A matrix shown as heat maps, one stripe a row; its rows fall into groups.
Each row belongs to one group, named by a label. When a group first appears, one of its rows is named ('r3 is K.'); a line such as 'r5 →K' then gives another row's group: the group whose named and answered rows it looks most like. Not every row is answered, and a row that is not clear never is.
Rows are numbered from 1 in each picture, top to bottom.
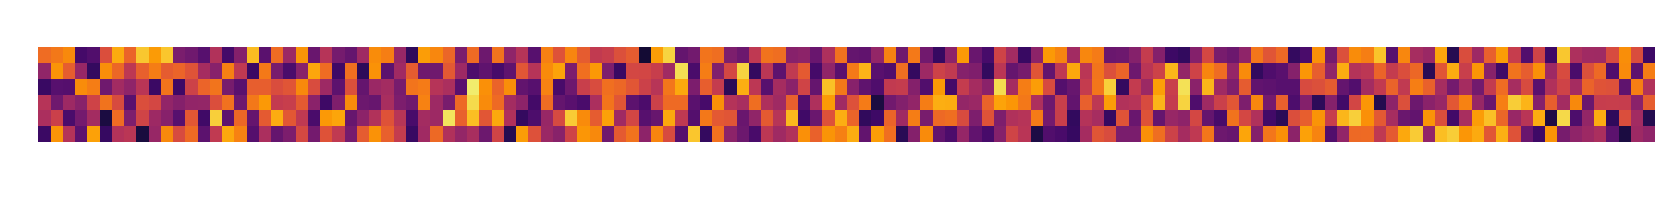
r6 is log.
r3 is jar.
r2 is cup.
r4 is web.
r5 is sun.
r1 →sun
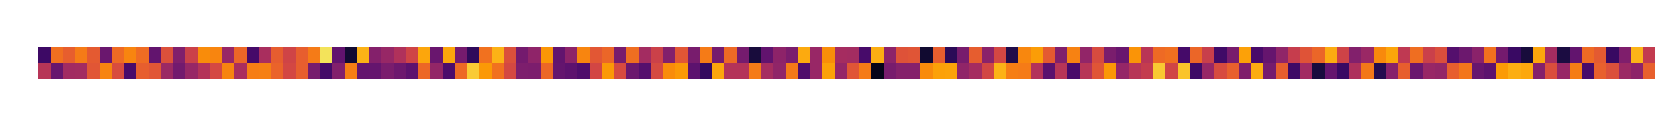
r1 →jar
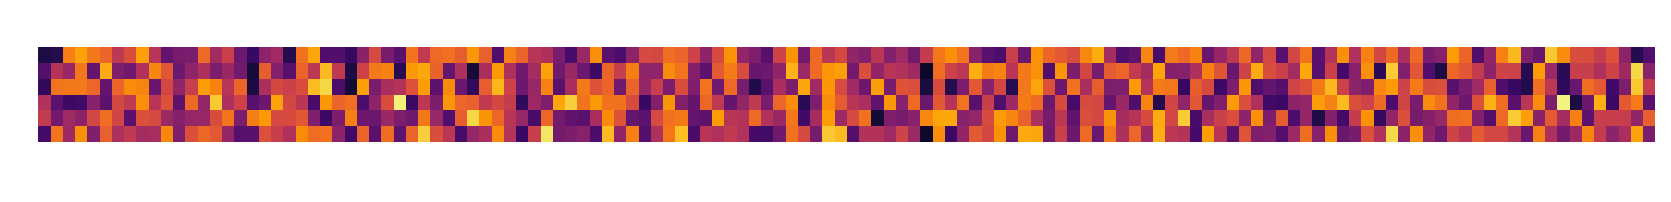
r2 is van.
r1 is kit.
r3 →jar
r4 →sun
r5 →web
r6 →van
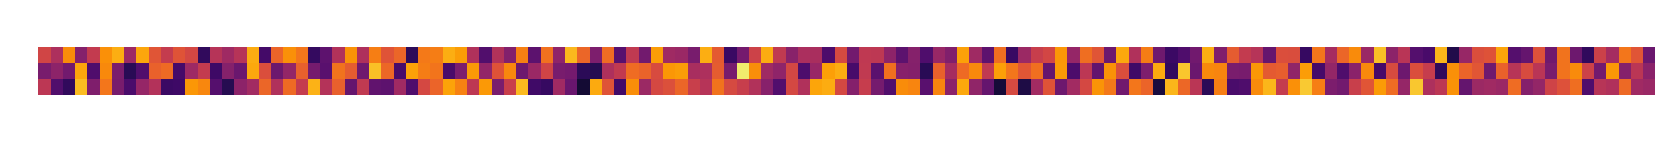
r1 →sun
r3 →kit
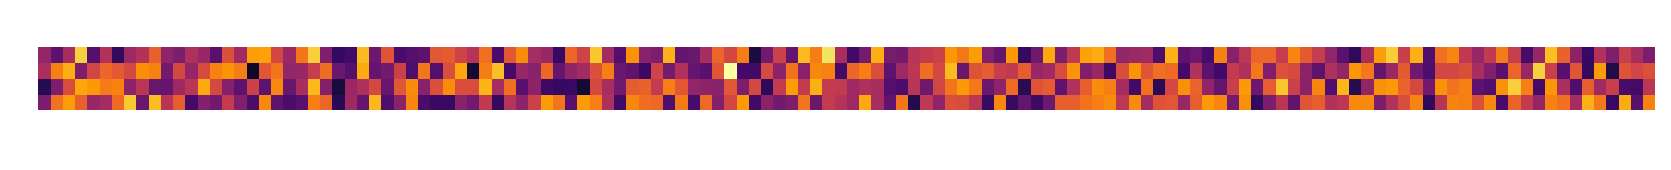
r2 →web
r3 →kit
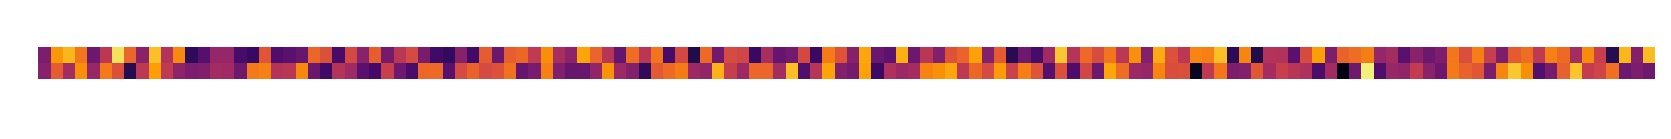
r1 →cup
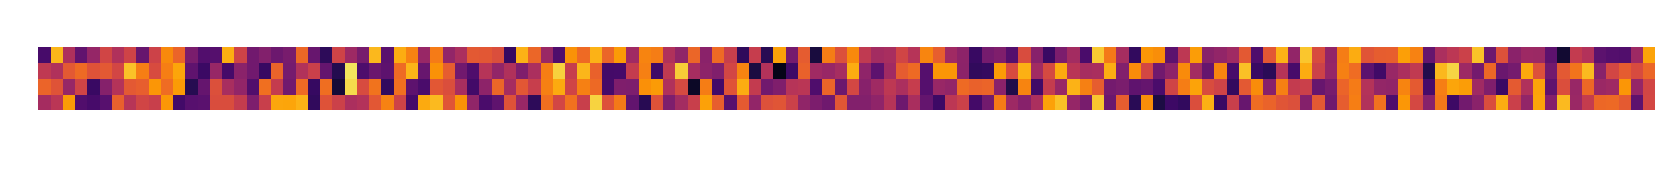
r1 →log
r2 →cup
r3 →cup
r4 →sun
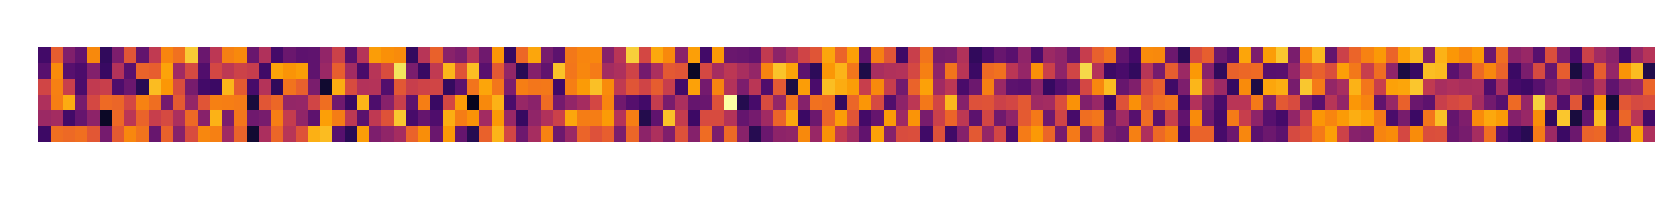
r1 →log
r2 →sun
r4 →web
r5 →sun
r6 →jar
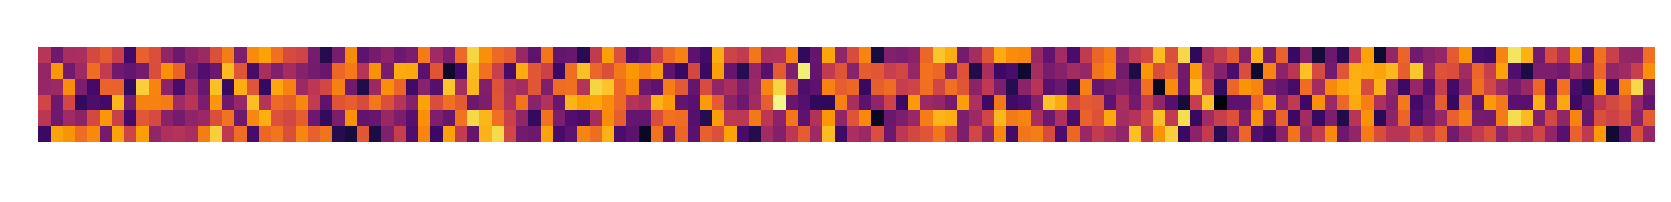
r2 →log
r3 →sun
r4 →sun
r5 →web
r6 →jar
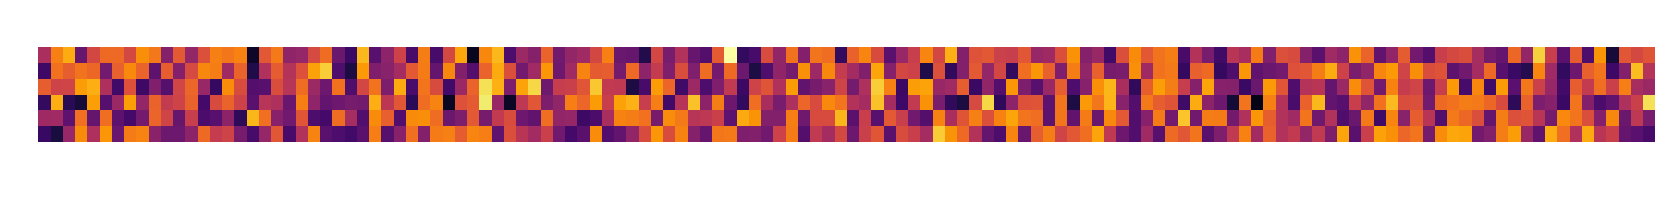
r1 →web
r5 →van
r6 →kit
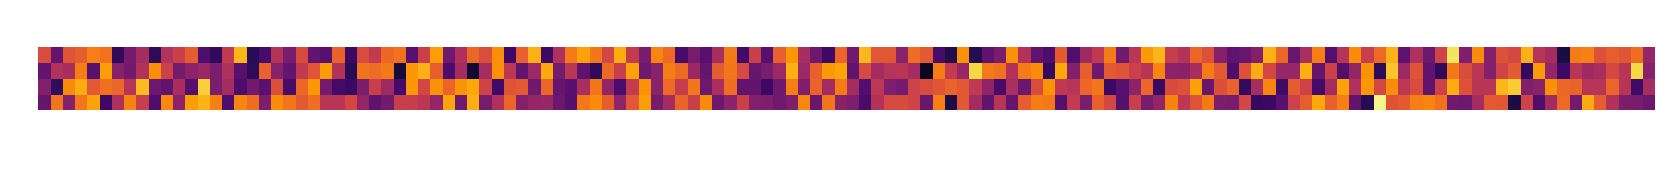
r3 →kit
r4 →jar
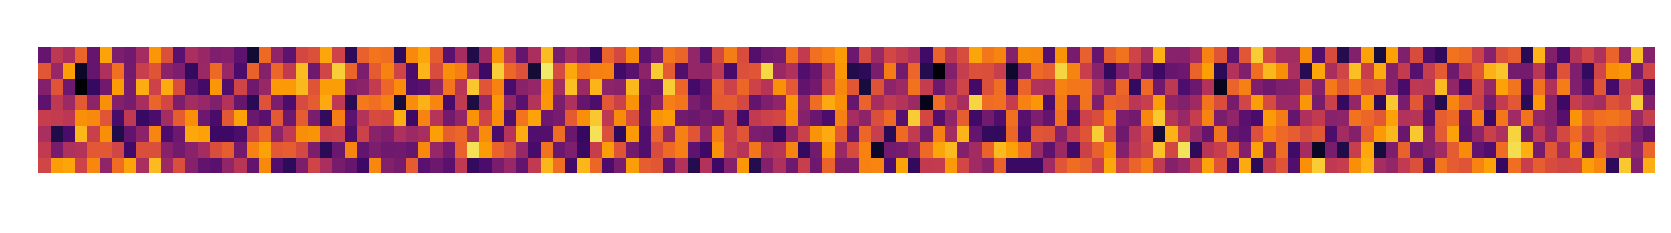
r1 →van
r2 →sun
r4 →van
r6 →kit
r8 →cup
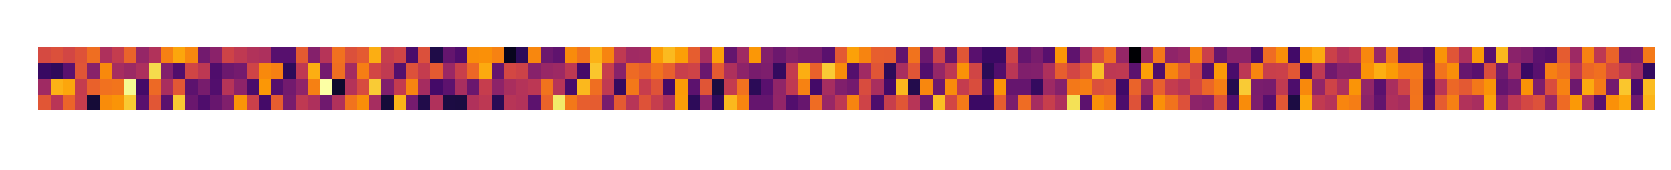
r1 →log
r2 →kit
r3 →cup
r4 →cup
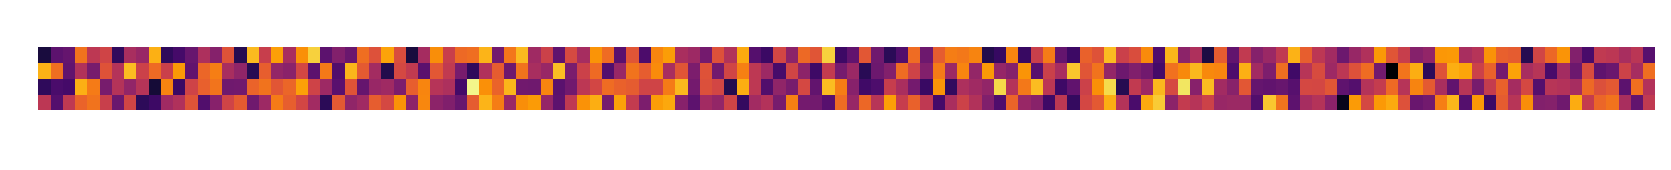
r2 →cup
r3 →jar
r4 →log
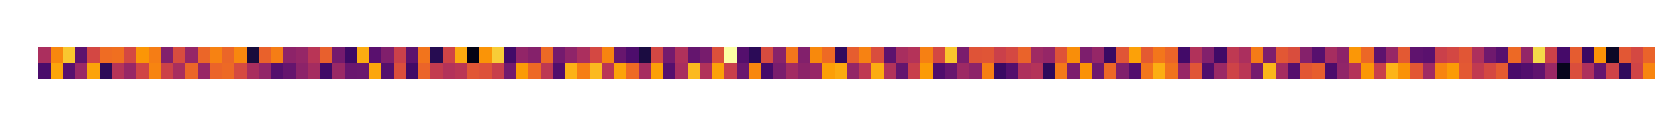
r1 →web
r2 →log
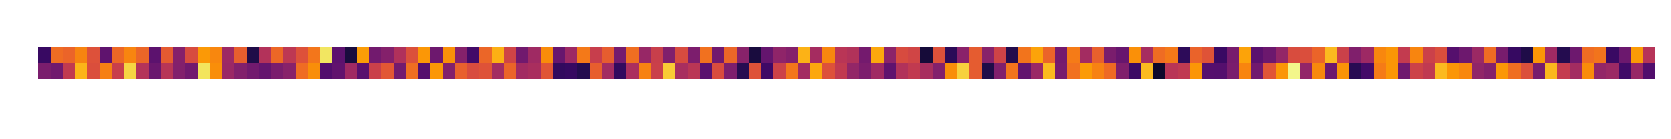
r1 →jar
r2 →kit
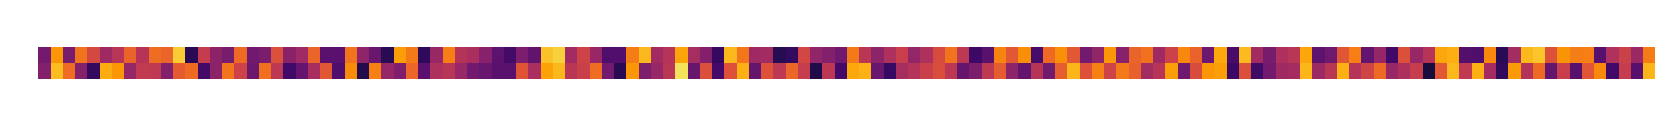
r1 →cup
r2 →cup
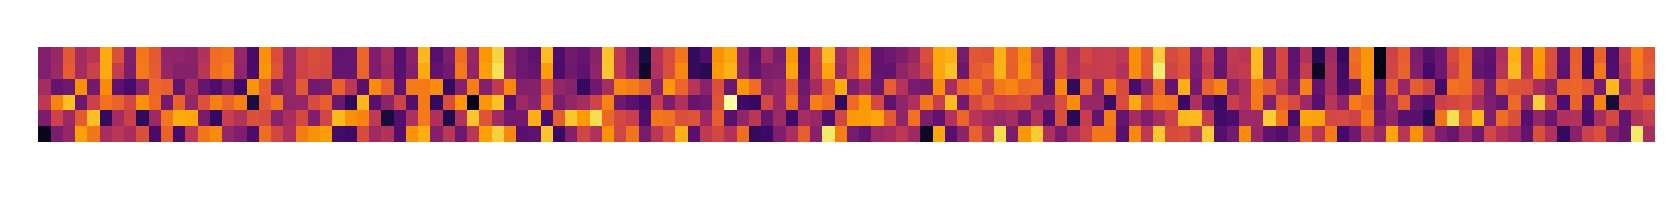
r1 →web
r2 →web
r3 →van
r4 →web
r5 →log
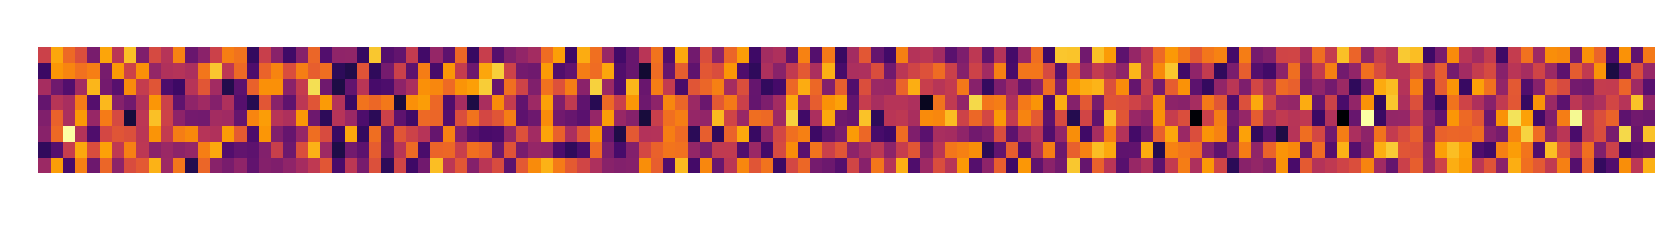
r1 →cup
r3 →kit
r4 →van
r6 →cup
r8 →cup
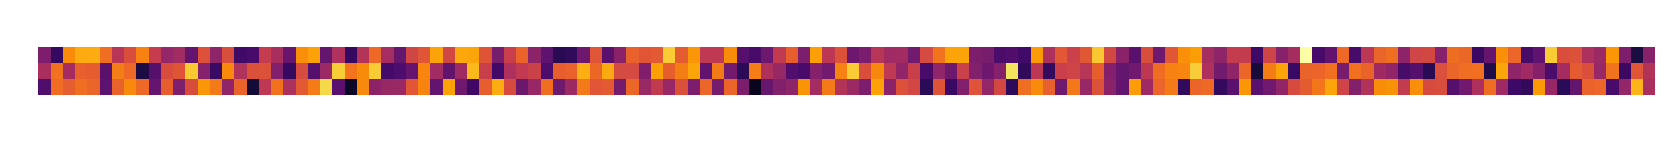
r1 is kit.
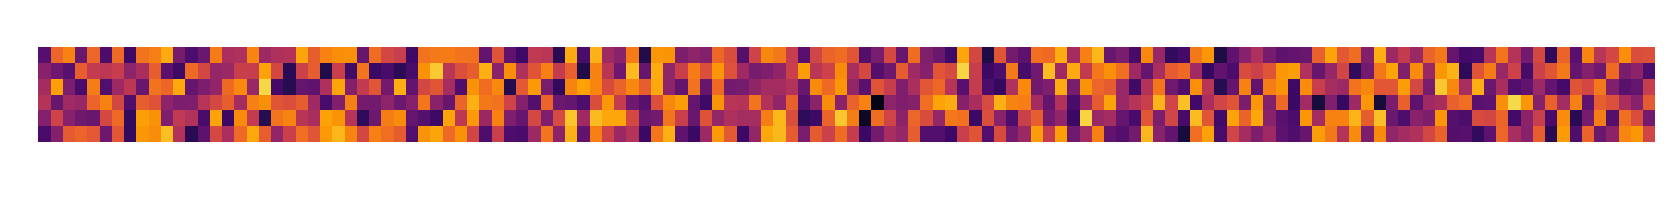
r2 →kit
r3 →log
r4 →web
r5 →sun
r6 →sun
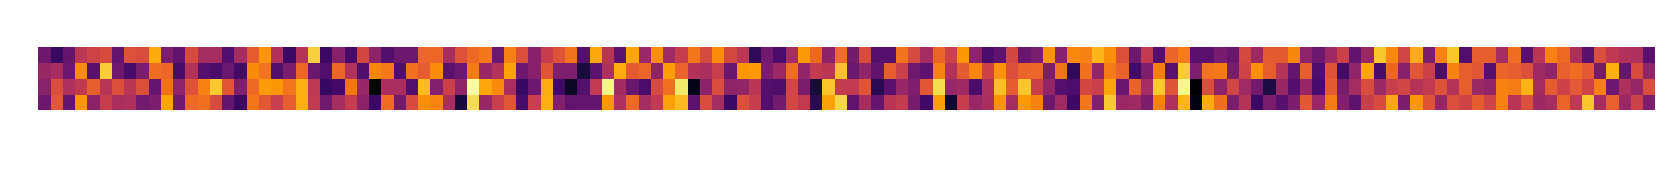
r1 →kit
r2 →van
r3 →web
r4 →van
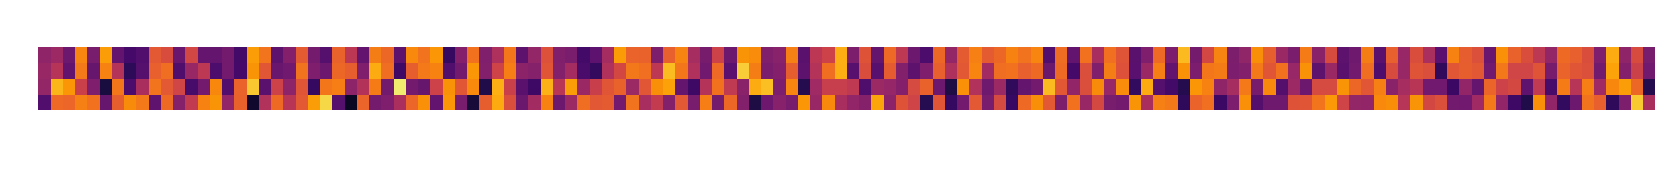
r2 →van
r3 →sun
